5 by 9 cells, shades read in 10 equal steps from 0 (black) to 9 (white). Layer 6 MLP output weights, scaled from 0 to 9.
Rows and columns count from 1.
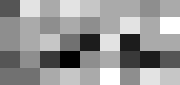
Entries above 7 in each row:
2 2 1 0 2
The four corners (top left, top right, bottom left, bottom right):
3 6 4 7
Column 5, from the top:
7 5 1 5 6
